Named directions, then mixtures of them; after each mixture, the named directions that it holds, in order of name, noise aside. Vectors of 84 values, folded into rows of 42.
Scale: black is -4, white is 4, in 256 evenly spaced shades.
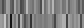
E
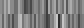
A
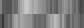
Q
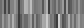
A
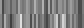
A, E, Q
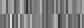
A, E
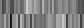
E, Q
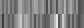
A, Q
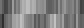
Q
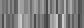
A, Q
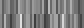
A, E, Q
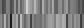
E, Q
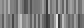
A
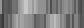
Q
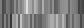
E, Q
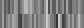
A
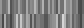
A, E, Q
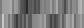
Q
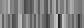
A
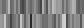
A, E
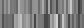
A, Q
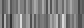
A, E, Q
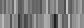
A, E, Q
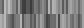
A, E, Q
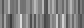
A, E, Q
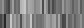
A, E, Q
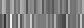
E
